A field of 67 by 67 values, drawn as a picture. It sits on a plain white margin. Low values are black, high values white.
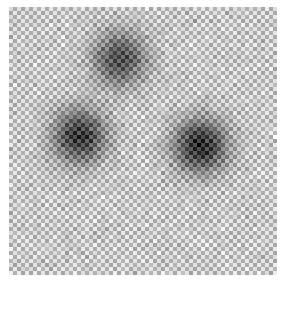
Three dips sink into the field. No row or column stands out. No overall slope runs across the table.
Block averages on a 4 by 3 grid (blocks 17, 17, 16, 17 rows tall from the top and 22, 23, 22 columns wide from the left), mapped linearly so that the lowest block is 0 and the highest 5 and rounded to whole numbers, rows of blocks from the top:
4 0 5 | 0 2 2 | 2 3 1 | 5 5 5
